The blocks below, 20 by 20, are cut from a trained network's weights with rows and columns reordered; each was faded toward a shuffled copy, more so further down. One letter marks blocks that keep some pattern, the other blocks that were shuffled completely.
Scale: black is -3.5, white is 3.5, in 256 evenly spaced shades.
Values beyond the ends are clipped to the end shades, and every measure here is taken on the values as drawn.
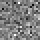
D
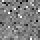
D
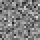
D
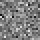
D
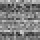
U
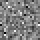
D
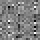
U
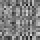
U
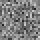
D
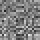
U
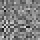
U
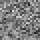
D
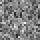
D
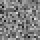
D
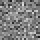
D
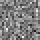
D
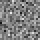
D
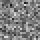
D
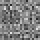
U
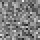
D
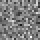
D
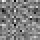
U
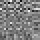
U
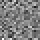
U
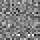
U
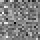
U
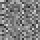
U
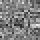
U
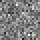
D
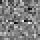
U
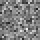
D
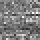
U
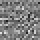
U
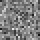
D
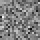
D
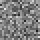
D
